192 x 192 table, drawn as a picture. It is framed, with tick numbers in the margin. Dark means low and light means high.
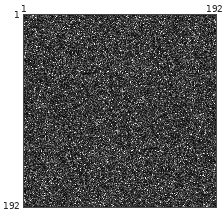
Symmetry: a half turn. Grain: fine. Odd rows or columns: none. Histogram: skewed, a long tail of high values.
